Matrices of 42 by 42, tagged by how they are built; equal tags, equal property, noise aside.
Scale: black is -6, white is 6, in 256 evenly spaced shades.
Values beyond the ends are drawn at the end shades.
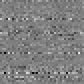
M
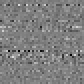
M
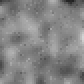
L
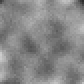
L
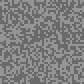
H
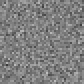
H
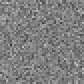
H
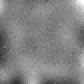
L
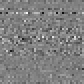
M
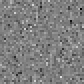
H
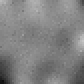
L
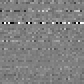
M
